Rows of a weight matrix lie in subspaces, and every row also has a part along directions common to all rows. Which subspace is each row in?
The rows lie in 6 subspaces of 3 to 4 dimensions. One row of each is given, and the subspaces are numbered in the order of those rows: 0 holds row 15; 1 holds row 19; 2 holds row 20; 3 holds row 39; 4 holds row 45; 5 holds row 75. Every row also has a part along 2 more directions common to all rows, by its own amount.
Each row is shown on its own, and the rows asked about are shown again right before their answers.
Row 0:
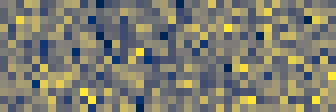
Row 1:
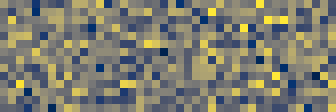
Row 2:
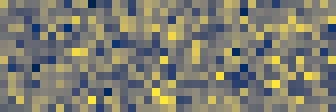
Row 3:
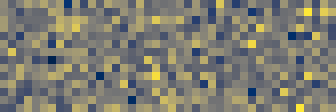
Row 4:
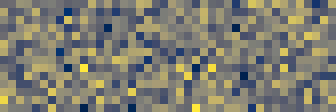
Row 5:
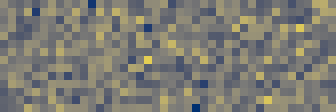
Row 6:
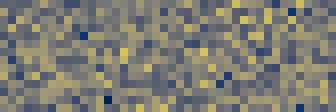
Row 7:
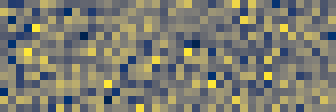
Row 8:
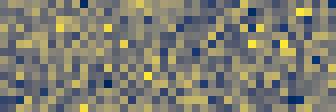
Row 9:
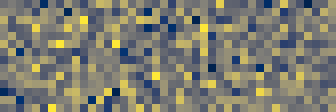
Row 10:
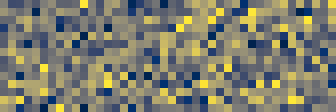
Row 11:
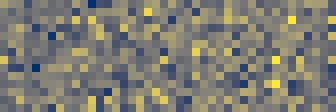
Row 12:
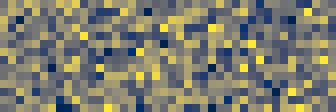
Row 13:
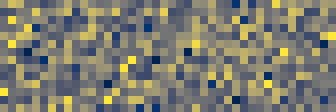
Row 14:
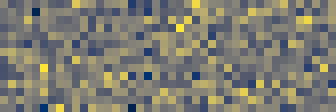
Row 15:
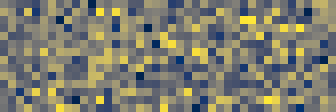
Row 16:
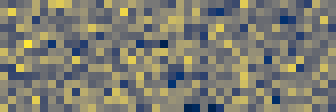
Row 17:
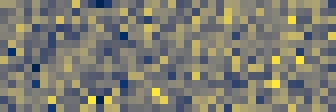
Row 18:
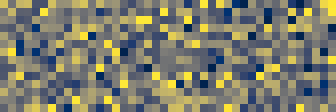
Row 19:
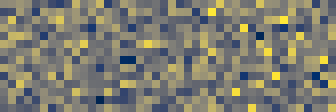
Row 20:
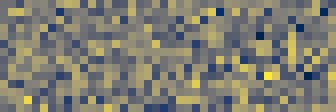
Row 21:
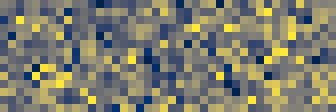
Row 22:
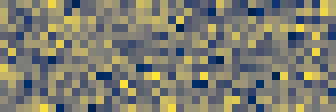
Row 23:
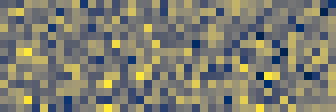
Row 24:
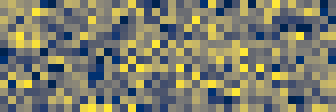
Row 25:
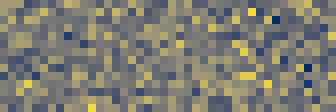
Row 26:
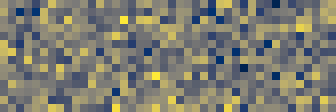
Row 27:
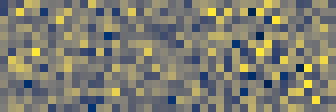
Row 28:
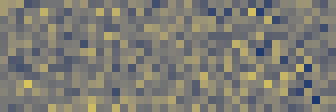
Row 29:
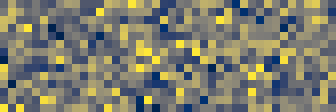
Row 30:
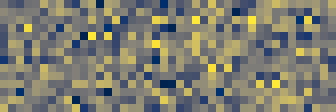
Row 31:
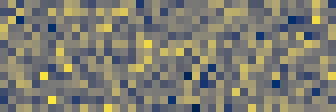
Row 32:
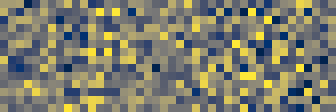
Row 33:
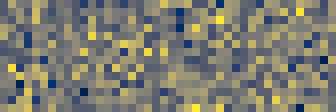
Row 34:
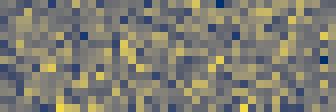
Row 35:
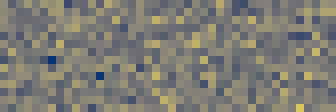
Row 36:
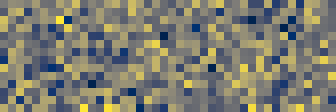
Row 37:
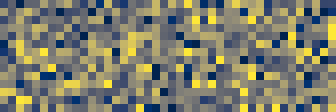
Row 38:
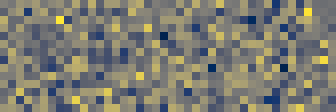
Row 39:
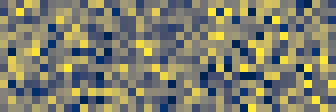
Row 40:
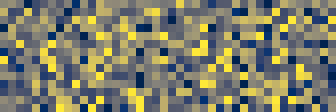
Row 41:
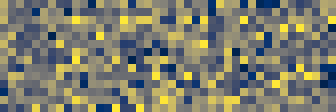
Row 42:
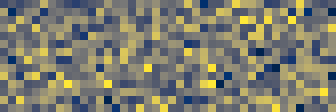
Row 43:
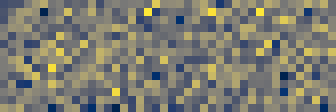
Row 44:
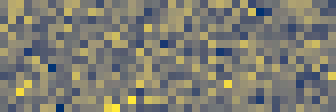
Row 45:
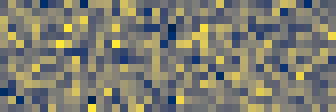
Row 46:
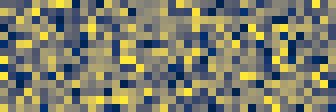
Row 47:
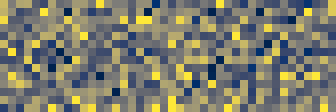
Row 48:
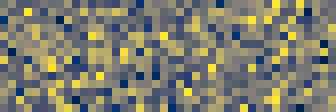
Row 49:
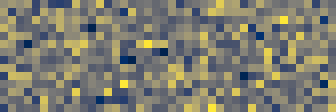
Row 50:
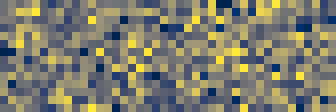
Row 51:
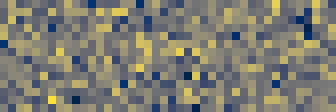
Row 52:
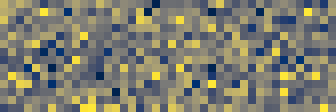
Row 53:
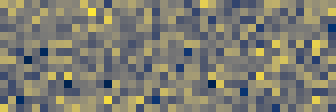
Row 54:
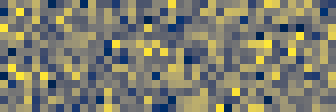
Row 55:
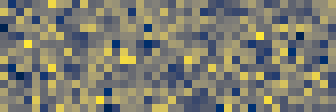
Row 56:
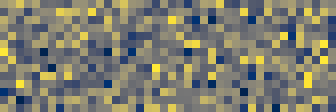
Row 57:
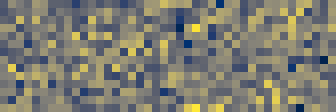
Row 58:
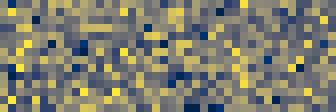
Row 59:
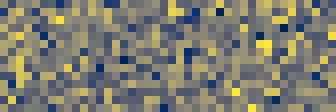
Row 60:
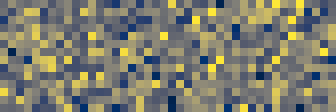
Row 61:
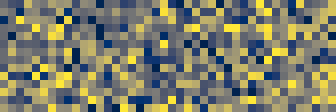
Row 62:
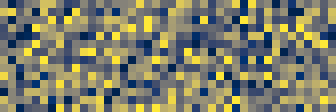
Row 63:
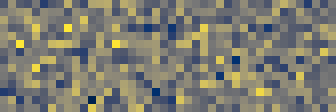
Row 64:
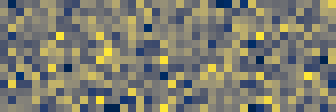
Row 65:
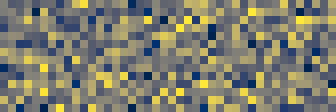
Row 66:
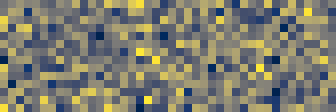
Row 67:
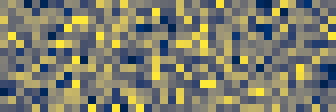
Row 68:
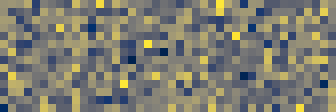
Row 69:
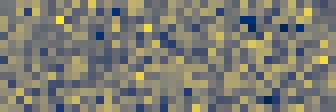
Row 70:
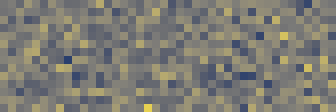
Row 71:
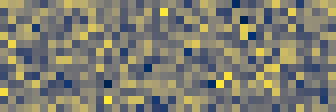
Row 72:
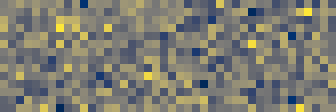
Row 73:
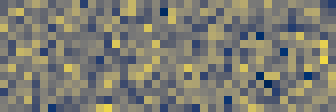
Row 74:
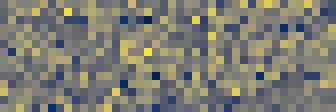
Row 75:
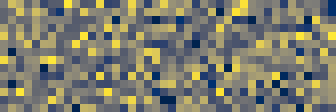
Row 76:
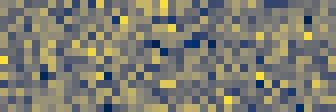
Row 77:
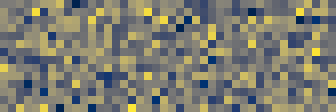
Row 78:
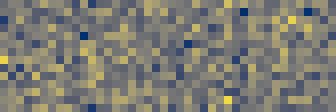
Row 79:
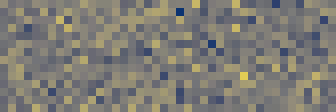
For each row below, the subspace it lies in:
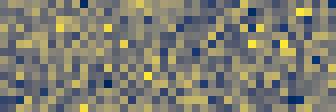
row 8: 5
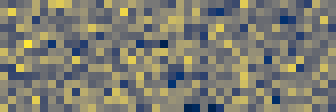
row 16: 1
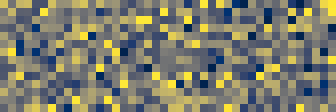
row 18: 2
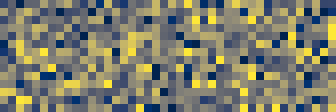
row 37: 2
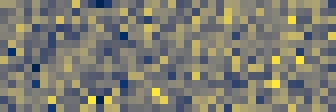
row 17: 4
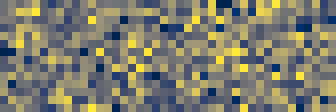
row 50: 3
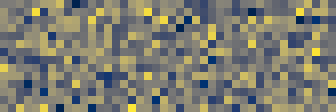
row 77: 5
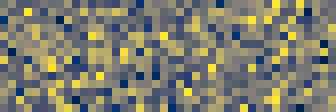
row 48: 0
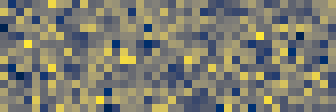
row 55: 1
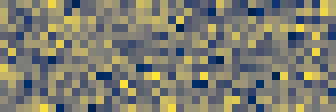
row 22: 5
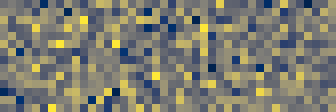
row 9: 4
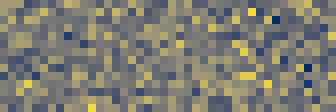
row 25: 3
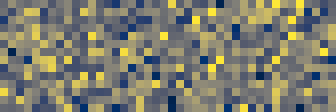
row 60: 0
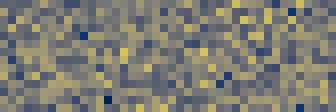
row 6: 2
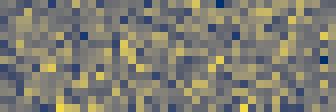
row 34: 5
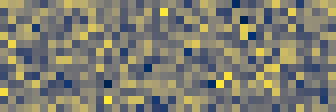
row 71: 2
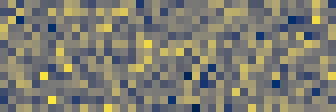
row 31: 0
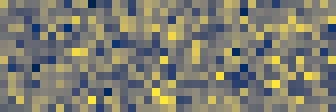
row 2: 4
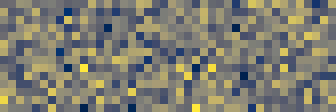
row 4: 0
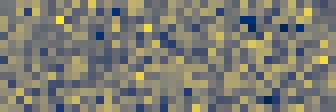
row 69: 0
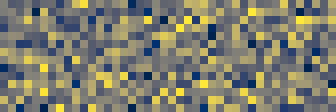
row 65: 5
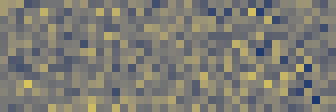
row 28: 3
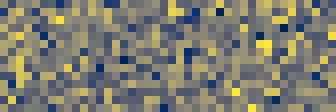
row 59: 1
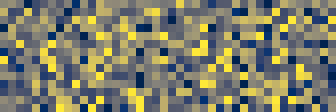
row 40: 4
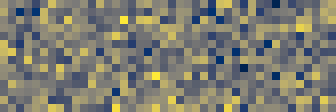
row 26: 3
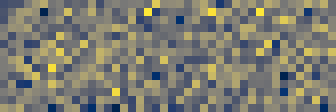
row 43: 3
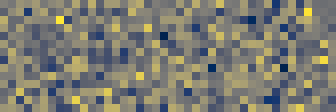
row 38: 0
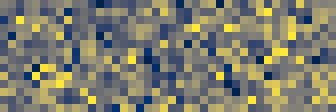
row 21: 4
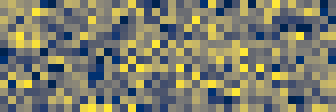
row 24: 3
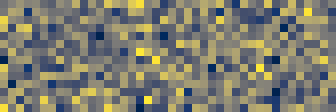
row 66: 0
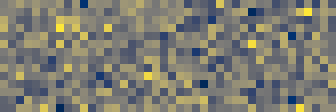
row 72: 5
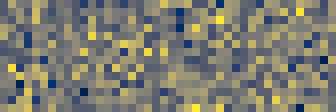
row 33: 1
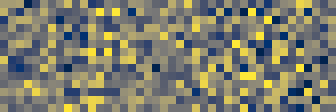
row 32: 3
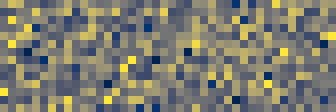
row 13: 2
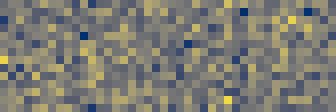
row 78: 3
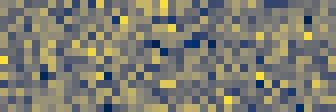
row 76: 5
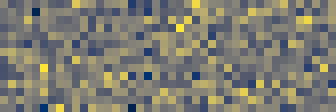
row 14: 5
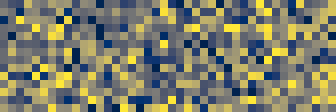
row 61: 4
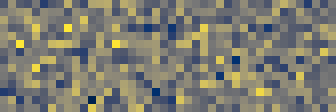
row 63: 4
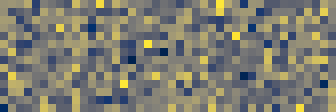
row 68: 1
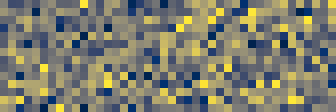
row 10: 5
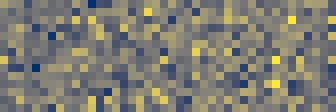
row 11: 4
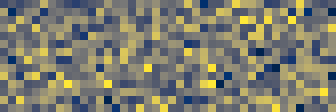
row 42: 2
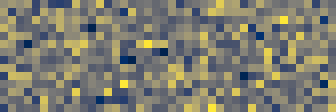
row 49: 1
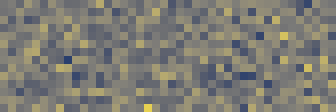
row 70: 3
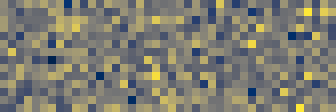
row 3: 5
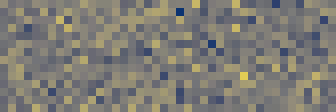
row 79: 0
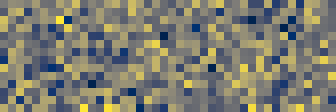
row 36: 0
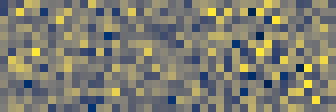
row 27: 3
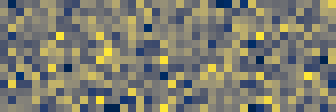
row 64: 3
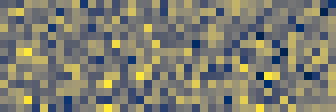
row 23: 2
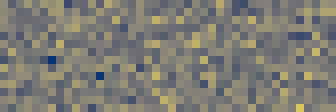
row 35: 5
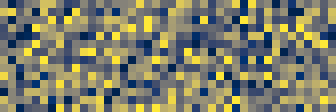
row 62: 2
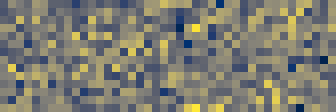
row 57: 1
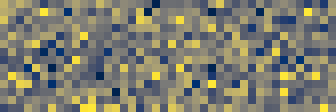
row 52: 3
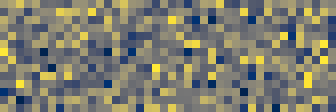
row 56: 2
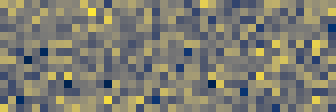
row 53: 2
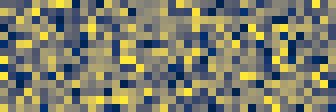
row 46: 1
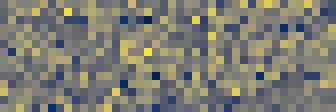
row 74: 4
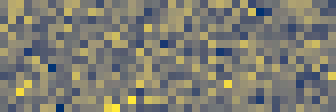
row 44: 3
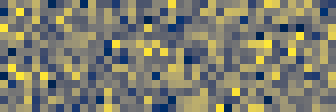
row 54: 1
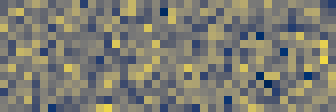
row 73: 2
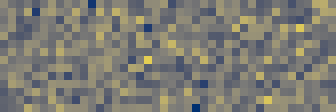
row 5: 0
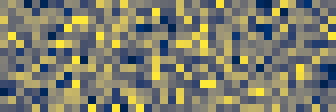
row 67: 4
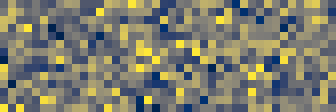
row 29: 0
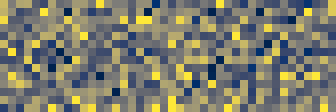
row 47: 3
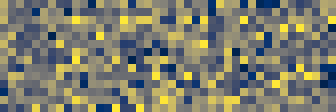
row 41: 4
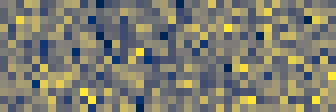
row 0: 4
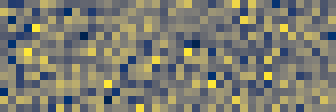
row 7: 2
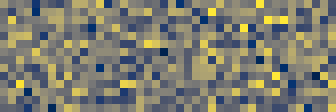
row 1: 1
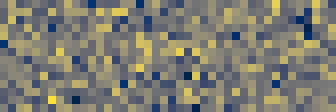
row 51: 0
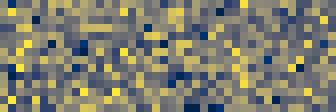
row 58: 1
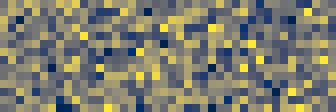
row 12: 1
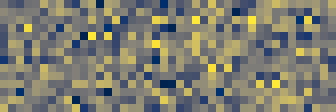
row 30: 5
